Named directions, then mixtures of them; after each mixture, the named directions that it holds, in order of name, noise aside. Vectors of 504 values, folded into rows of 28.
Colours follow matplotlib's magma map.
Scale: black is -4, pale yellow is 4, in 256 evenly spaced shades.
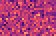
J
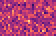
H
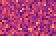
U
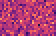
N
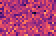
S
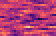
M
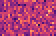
H, N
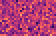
U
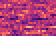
H, M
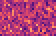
H, U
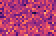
S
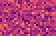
H, J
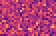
U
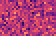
J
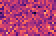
S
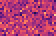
S, U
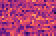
M, N
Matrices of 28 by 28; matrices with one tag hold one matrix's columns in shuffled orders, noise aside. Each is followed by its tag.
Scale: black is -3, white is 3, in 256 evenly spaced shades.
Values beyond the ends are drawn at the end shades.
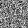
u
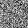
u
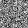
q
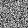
q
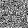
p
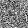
p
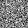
q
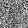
u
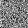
q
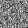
u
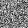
p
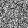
u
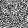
p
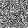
p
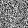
u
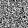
q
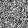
q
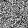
q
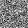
p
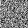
q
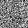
q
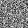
u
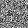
p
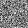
p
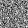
u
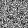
q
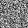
u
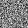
u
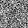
u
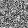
p
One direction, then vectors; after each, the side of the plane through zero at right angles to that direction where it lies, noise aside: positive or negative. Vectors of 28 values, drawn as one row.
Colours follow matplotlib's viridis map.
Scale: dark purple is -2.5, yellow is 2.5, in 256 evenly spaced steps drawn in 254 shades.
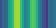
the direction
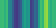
negative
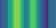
positive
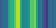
positive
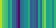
negative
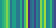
negative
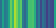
positive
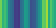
negative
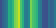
positive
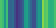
negative
